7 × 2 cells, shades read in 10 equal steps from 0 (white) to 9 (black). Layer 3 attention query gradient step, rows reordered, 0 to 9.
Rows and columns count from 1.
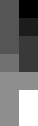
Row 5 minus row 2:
-2 -4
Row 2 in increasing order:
6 8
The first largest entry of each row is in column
2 2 2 2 1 1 1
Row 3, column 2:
7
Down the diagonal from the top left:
6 8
